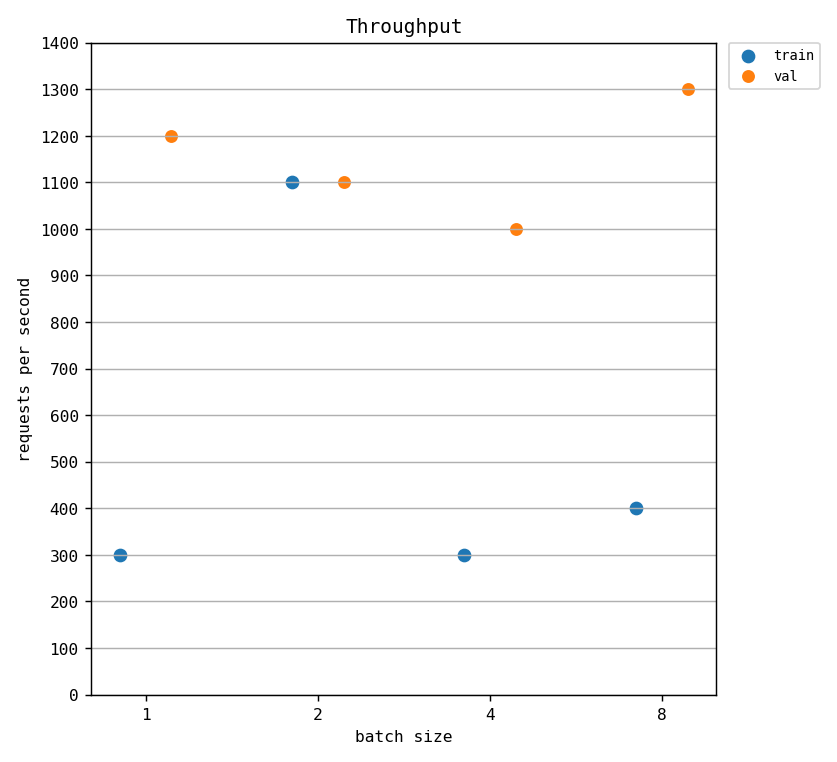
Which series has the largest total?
val
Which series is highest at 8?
val
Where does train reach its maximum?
2
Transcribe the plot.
Title: Throughput
x-axis: batch size, ticks 1 2 4 8
y-axis: requests per second, ticks 0 100 200 300 400 500 600 700 800 900 1000 1100 1200 1300 1400
Legend: train, val
Values:
train: 300 1100 300 400
val: 1200 1100 1000 1300
